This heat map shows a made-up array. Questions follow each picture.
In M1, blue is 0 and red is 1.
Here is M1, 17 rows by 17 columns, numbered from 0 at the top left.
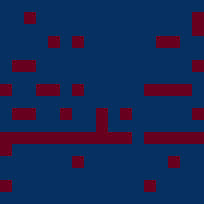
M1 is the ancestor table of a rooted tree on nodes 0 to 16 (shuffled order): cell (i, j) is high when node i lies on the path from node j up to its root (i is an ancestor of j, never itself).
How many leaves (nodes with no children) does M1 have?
6
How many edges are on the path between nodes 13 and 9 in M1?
4
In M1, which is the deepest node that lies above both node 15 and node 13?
7
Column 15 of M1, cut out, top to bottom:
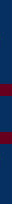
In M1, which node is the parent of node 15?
7
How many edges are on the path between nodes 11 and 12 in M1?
3
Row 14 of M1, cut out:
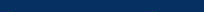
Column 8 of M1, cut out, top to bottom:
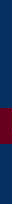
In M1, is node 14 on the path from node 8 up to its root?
no
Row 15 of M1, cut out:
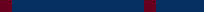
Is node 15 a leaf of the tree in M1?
no
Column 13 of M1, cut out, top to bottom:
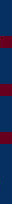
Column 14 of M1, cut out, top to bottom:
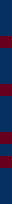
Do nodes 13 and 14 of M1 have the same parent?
no
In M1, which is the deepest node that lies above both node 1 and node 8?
9
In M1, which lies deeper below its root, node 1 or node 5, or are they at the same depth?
node 1
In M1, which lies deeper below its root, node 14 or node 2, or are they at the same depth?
the same depth
